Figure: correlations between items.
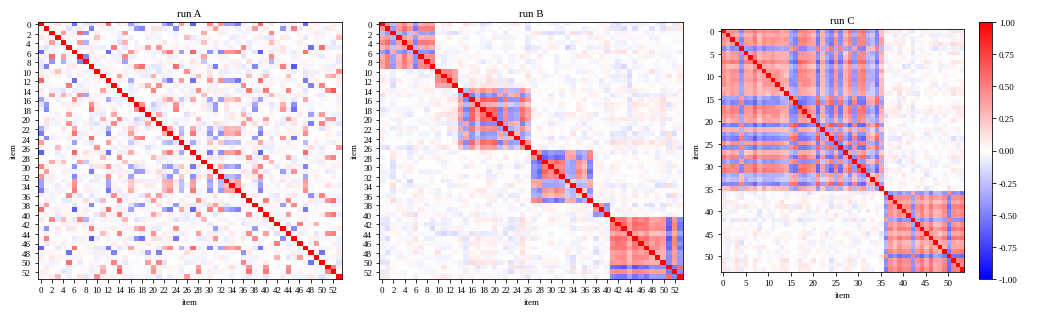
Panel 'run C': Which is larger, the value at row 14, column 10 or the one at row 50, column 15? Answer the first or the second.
the first
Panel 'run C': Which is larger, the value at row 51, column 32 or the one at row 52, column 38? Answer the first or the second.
the second
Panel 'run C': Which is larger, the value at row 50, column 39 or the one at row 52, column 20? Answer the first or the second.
the second
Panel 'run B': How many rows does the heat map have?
54
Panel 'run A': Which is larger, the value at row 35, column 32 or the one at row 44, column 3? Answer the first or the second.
the second
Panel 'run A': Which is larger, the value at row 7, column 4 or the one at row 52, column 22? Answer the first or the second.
the first
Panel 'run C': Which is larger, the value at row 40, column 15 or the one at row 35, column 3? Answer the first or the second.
the second
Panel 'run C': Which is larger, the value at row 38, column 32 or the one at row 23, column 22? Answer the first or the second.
the first
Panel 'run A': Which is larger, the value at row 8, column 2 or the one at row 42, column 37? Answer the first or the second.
the second
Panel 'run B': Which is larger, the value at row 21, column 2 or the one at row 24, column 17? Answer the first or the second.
the first
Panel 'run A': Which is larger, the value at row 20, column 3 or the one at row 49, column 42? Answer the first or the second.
the second
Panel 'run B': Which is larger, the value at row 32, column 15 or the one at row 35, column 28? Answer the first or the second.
the first
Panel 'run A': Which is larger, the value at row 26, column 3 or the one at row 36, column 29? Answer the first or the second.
the first
